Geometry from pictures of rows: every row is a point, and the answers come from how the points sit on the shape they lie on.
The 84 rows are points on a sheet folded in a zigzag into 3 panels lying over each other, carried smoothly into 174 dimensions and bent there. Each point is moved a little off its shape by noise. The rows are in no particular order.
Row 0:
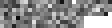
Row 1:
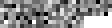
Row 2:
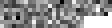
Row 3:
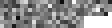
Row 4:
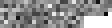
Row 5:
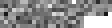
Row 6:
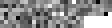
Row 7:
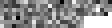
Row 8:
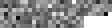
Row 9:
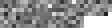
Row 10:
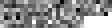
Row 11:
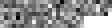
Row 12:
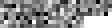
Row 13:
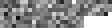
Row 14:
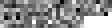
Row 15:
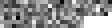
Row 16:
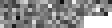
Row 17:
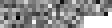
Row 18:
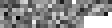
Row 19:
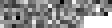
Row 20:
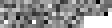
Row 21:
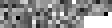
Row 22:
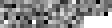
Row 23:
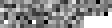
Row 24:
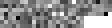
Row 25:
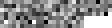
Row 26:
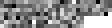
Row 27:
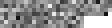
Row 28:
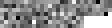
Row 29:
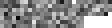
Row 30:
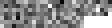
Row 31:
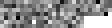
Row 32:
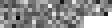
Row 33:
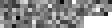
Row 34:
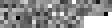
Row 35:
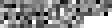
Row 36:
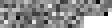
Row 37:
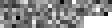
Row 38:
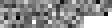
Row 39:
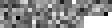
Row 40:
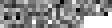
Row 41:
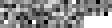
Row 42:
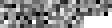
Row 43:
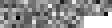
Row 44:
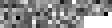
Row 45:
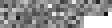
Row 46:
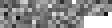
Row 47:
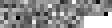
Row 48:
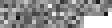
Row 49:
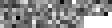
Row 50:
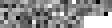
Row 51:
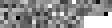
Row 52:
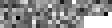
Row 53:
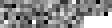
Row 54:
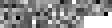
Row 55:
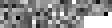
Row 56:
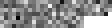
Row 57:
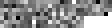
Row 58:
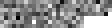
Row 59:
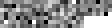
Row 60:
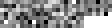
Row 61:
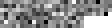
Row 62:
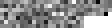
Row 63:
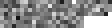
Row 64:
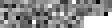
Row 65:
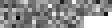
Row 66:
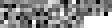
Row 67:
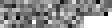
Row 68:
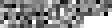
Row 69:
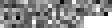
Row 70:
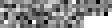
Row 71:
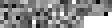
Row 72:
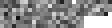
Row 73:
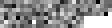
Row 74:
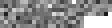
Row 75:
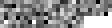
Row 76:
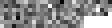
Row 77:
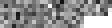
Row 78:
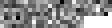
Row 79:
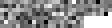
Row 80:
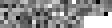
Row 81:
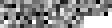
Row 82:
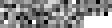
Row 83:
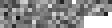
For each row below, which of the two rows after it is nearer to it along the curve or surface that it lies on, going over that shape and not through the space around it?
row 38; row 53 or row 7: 53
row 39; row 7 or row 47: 7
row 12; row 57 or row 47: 47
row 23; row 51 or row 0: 51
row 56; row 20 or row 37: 37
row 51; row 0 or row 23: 0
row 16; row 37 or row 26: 37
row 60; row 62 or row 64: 62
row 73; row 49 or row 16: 16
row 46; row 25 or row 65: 65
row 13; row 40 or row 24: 24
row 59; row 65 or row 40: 65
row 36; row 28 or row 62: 62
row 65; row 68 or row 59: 59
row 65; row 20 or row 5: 20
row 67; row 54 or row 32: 32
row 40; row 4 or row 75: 75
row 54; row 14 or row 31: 14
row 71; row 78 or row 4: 78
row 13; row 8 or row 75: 8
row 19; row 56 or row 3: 3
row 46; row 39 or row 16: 16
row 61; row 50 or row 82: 82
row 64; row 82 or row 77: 82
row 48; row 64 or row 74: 74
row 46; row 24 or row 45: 24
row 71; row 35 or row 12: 35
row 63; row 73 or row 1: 73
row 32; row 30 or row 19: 30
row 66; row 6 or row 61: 6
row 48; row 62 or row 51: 62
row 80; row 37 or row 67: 67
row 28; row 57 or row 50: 50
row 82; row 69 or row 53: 53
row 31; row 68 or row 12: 12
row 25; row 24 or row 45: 45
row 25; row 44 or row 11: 11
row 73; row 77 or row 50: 50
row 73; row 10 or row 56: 56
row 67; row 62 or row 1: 1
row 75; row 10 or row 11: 11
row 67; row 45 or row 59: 59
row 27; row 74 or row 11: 74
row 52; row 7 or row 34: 7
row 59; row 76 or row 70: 70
